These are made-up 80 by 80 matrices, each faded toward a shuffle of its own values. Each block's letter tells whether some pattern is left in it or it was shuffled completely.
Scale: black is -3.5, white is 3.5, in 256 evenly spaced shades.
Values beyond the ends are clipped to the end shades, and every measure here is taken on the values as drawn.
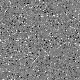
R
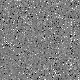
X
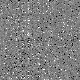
X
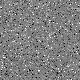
R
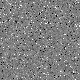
R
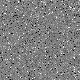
X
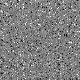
X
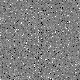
X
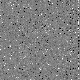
X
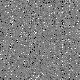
X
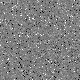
R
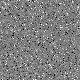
R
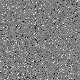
X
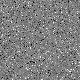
R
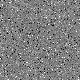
R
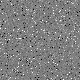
R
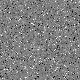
R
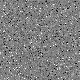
R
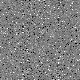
X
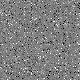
X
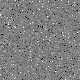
R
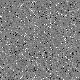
X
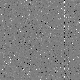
X
